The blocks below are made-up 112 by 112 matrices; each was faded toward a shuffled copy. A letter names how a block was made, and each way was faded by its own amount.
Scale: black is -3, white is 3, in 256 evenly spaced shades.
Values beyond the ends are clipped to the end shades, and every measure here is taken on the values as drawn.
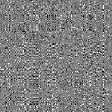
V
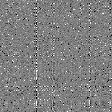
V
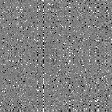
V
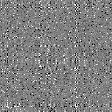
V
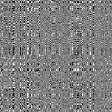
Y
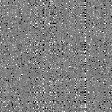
V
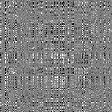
Y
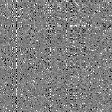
V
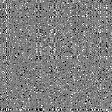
V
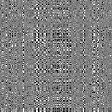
Y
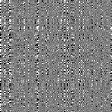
Y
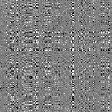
Y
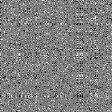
V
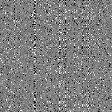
V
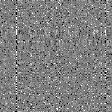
V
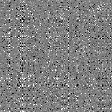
V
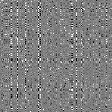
Y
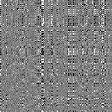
Y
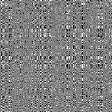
Y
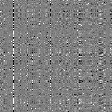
Y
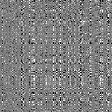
Y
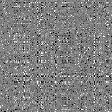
V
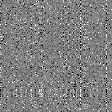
V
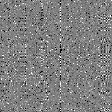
V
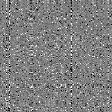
V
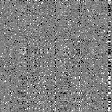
V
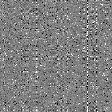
V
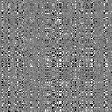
Y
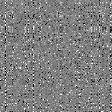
V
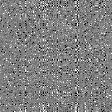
V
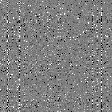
V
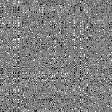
V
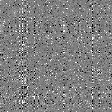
V
